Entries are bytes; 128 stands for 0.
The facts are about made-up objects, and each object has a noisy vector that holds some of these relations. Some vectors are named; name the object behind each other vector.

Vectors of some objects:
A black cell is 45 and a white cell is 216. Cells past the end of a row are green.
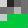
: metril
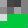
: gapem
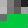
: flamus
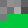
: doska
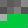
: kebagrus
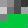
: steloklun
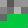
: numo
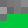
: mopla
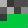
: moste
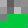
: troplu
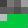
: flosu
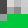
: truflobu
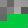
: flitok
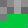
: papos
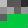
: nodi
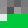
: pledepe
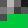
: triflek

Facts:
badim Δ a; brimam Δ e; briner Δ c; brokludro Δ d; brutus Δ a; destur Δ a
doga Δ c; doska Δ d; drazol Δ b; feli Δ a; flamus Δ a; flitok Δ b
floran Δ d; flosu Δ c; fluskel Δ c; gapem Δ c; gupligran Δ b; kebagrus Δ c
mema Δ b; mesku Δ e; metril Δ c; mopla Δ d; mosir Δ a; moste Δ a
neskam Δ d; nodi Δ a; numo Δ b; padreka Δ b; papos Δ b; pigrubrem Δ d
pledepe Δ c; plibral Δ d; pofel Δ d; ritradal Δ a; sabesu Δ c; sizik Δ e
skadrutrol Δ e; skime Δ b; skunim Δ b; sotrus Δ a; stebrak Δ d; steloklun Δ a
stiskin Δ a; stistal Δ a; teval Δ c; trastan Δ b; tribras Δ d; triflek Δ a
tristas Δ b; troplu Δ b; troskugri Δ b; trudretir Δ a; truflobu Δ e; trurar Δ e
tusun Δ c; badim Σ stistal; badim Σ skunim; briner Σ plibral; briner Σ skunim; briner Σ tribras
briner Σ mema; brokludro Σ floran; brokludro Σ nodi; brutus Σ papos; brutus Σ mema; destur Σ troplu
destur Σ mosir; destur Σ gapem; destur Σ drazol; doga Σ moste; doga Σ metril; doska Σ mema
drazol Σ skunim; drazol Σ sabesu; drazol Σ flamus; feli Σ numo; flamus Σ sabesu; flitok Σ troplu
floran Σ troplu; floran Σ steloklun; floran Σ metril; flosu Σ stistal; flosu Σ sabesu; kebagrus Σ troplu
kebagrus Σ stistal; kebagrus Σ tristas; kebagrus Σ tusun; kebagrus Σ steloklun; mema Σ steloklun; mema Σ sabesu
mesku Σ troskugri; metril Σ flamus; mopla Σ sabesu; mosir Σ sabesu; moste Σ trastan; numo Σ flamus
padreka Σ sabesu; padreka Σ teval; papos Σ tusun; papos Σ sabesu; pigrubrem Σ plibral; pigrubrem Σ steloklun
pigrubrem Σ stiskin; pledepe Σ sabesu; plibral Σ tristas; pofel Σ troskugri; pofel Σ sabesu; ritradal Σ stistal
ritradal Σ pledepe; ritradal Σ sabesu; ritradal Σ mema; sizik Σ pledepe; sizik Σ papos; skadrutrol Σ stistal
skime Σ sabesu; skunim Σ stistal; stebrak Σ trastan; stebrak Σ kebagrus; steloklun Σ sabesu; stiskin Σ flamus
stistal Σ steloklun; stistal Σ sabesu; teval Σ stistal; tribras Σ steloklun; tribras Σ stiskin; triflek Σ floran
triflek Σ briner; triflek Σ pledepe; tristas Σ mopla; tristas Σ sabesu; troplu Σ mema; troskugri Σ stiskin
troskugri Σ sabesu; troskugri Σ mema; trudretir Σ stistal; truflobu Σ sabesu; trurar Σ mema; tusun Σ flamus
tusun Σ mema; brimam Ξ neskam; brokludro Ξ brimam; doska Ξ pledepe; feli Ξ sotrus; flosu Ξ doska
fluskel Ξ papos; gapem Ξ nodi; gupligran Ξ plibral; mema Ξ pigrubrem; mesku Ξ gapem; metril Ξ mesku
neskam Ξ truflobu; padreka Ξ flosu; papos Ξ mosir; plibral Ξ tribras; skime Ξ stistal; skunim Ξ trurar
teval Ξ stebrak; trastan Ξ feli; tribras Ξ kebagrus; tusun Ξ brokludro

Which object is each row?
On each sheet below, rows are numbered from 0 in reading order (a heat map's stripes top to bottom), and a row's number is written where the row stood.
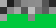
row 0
doga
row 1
stiskin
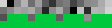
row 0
trastan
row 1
mosir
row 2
stistal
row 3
brimam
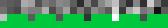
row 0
teval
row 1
floran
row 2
feli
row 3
stebrak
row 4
sabesu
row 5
ritradal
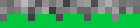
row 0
skunim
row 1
brokludro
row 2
neskam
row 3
gupligran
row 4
plibral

